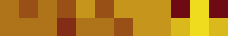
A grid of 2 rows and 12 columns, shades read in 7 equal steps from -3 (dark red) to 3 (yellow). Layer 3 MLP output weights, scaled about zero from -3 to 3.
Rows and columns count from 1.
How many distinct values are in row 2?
6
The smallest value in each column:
0 -1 0 -2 0 -1 -1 1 1 -3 3 -3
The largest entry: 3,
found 2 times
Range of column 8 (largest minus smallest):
0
